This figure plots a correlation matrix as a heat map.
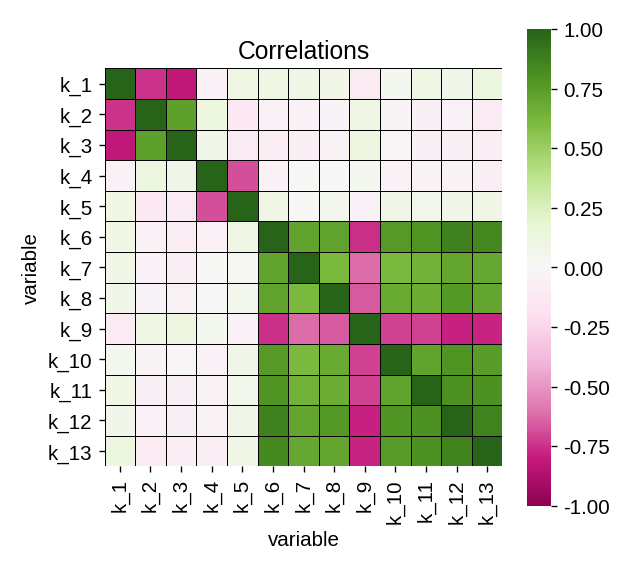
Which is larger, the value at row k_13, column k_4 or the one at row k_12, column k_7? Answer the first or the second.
the second
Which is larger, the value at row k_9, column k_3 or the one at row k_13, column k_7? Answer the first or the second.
the second
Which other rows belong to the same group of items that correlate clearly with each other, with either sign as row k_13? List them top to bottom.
k_6, k_7, k_8, k_9, k_10, k_11, k_12
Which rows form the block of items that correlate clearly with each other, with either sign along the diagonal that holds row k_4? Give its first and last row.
k_4 to k_5
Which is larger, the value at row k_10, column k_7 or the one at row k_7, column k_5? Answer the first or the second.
the first
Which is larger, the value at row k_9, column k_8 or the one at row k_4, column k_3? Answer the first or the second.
the second
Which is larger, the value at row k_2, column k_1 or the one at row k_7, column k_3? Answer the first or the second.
the second
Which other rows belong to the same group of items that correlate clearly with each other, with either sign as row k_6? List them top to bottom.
k_7, k_8, k_9, k_10, k_11, k_12, k_13
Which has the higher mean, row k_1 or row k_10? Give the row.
k_10
